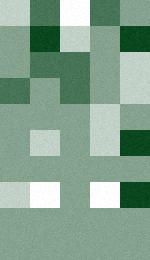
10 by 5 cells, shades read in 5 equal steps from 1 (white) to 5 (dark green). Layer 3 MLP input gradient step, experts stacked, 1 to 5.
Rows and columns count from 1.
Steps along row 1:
up down up down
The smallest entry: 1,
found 3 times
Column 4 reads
4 3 3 3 2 2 3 1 3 3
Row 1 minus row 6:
-1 2 -2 2 -2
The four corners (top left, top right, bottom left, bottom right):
2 3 3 3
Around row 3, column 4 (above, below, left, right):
3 3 4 2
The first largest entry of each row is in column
2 2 2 1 1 5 1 5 1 1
